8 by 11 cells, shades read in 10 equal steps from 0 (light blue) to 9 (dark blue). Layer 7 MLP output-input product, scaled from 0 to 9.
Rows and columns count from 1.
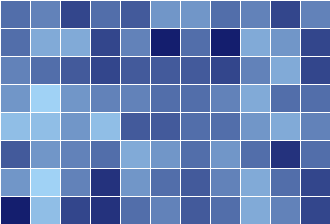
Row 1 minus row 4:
2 4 4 1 2 -2 -2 1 2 2 -1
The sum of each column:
36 16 36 45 36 41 41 42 24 36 46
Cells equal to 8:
3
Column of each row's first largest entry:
3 6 4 6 5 10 4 1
